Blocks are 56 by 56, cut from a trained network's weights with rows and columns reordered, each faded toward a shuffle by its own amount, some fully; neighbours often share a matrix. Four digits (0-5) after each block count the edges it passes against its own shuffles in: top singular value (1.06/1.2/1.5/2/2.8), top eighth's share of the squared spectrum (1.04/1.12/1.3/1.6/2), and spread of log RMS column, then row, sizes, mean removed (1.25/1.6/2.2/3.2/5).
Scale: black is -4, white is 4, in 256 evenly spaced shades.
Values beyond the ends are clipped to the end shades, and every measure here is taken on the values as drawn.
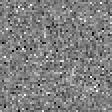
0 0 0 0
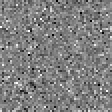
1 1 0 1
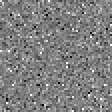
0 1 0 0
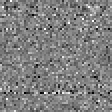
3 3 0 2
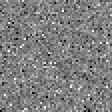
0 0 0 0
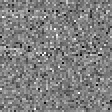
1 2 0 2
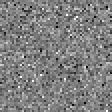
1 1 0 1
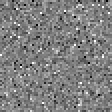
0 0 0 0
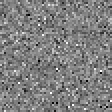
0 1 0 0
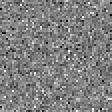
0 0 0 0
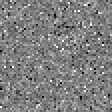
0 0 0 0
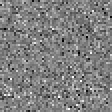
1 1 0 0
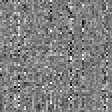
3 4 3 1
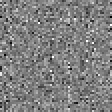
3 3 3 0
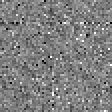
2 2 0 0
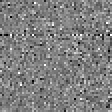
3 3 2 1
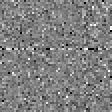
3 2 1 1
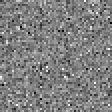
2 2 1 1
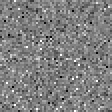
1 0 0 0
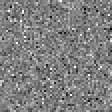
1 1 0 0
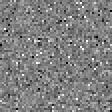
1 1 0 0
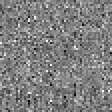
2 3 2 0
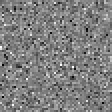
1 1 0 0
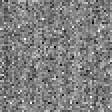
2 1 0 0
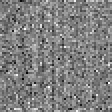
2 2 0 1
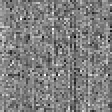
3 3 1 2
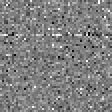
3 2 1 1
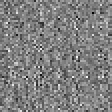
3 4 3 2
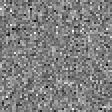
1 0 0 0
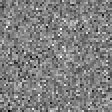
1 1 0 0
